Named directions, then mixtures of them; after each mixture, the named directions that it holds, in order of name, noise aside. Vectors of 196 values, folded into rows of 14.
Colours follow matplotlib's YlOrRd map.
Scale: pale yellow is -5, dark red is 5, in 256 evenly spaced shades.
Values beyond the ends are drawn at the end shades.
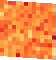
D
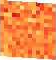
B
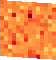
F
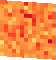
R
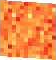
D, F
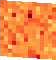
F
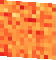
B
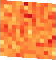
D, R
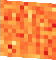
F, R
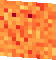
B, F, R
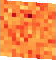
B, F, R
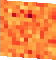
B, F, R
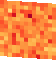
F, R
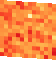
B, D, F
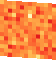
F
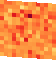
B, F, R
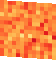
D, R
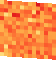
B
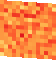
B, R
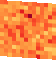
F, R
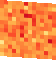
R
